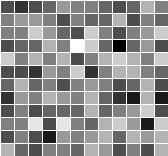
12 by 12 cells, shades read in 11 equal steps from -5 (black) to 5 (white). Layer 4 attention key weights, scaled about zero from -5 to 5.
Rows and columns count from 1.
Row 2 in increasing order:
-2 -2 -1 -1 -1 0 0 0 0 1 1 2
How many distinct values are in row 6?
7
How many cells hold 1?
16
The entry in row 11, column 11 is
1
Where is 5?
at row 4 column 6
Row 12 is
2 -1 -2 0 0 -1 2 1 -2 0 -2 2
